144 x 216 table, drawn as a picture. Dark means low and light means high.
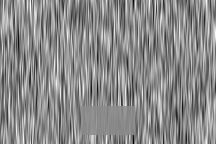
Neither half mirrors the other. The grain runs up and down. The histogram is bell-shaped. In the bottom middle lies a patch that is calmer than the rest. The bottom middle is the smoothest part.
